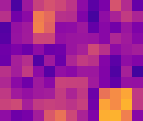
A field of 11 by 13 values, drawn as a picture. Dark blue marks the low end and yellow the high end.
On average the colour sits 40% of the way up the scale. The ninth with the highest average is the bottom right. The halves do not mirror each other. An odd patch, higher than its surroundings, sits in the bottom right.
